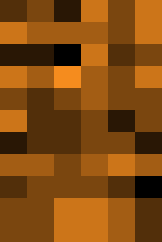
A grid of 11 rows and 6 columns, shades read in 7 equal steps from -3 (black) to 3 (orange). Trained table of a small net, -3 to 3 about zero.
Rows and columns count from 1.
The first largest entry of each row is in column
4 1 4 3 4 1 4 5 2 3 3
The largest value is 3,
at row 4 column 3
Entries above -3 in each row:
6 6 5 6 6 6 6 6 5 6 6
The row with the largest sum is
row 4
